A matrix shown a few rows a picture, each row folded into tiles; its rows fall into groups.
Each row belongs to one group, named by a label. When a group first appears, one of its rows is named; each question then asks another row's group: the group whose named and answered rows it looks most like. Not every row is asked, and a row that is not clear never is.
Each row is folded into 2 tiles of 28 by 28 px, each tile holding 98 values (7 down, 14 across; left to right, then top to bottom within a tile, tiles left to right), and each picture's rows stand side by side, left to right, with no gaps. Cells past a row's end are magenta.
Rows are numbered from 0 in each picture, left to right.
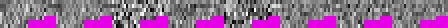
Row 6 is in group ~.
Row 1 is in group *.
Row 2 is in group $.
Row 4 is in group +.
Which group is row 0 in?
*
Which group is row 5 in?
~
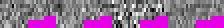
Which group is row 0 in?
~
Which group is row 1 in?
*
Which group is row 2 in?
$
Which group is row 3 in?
+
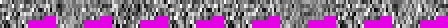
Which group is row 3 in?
$
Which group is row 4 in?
$
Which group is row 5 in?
~
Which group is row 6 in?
$
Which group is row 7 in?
*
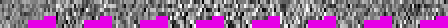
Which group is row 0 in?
~
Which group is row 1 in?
+
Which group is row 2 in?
~
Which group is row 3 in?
$
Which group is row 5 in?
*
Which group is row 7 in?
+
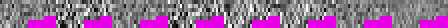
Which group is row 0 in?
~
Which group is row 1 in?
$
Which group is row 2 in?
~
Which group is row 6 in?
~
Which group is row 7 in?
*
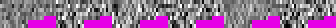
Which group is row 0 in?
~
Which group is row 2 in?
*
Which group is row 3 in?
$
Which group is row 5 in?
$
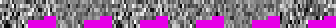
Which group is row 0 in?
$
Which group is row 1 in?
~
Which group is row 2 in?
$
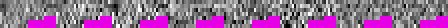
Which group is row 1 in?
*
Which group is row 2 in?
*
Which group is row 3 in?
+
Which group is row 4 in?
+
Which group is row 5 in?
$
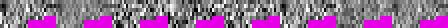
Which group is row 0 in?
*
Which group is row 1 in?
*
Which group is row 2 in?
$
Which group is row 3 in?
+
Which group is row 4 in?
$
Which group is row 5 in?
*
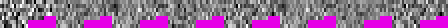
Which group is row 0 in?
$
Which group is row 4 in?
~
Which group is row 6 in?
~
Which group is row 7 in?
~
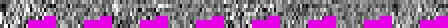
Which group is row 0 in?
*
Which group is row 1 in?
~
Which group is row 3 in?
~
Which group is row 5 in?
+
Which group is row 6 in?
~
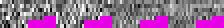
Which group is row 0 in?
$
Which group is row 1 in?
*
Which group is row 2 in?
+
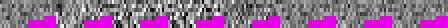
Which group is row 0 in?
~
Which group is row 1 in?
*
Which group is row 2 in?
$
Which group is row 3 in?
$
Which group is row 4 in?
+
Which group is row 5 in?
~
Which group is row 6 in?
~
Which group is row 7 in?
~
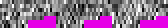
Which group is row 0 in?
$
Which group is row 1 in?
+
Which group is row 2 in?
*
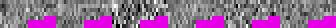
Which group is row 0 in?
*
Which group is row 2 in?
+
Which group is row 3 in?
*
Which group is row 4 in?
~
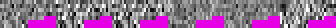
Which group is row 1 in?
$
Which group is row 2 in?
$
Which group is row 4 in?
~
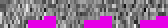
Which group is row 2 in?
~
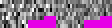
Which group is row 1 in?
~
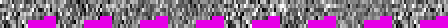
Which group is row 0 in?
$
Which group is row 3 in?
+
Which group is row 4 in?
$
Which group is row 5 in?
+
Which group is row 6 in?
~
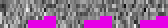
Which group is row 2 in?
~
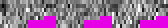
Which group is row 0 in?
*
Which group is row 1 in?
~
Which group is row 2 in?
*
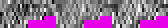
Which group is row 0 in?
+
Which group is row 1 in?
*
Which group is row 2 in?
*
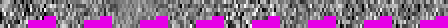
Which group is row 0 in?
+
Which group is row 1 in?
~
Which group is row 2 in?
*
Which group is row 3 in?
~
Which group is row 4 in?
$
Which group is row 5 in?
+
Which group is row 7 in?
+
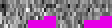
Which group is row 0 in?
*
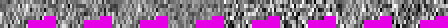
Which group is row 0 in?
*
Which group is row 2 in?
*
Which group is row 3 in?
~
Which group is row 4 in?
$
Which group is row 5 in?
$
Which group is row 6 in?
*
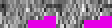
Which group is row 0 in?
*
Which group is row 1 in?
*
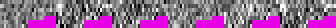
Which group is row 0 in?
~
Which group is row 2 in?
+
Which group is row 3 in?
~
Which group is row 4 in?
*
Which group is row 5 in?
+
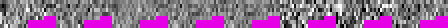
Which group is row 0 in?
*
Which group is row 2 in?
*
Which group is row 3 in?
~
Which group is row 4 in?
~
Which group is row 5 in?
$
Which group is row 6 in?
+
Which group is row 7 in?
+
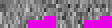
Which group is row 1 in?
~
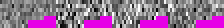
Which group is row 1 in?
$
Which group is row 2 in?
*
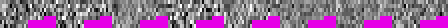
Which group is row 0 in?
+
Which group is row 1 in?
$
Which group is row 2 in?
*
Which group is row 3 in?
$
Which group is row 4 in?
*
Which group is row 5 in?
~
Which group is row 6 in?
+
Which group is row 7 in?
~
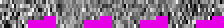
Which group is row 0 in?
$
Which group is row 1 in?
*
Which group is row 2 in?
~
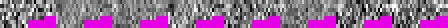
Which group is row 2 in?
+
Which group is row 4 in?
+
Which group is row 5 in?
+
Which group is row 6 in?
+
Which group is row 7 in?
+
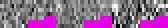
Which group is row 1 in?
+
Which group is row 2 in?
+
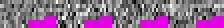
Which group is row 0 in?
~
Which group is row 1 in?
$
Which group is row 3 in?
+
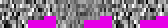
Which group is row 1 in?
~
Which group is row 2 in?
$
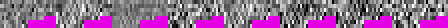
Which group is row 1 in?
*
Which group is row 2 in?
+
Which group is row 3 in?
$
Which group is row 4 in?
*
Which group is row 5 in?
+
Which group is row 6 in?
+
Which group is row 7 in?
$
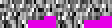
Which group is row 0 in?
$
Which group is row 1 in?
$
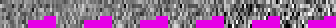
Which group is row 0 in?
~
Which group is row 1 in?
*
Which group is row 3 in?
~
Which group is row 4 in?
+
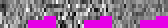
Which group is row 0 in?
*
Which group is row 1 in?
$
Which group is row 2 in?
~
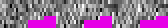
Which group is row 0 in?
+
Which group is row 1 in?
*
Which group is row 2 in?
*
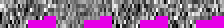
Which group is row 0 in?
+
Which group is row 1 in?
~
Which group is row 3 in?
$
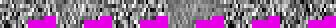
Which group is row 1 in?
*
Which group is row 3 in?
*
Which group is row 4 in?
$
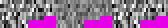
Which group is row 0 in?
$
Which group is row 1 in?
~
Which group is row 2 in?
$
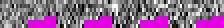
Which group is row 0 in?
~
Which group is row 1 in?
+
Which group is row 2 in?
+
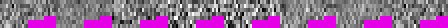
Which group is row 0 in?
~
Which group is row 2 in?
+
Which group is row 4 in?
$
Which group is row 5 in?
*
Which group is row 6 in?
*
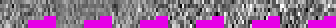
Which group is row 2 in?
*
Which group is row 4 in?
*
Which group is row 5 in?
+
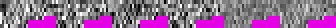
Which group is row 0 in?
*
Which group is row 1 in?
$
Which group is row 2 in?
+
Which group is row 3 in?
$
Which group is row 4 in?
+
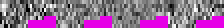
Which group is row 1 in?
~
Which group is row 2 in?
~
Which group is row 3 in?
*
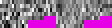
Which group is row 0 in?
$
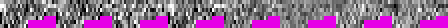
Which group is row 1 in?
+
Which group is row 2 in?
$
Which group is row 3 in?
+
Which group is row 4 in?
+
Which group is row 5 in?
~
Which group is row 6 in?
*
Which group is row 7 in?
*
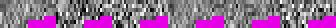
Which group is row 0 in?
*
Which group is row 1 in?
+
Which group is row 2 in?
$
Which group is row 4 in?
~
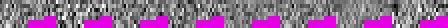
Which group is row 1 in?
$
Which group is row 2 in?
~
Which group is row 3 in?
+
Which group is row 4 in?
~
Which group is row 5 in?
~
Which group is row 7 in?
*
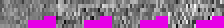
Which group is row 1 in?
+
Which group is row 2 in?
+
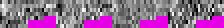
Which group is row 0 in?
+
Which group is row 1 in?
*
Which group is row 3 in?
+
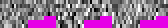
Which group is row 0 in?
~
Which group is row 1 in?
$
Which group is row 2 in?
*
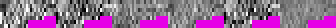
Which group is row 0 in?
*
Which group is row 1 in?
+
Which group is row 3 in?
*
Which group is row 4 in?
+
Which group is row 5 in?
*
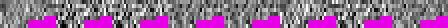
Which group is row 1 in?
$
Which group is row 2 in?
$
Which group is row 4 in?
~
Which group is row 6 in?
$
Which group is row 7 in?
~
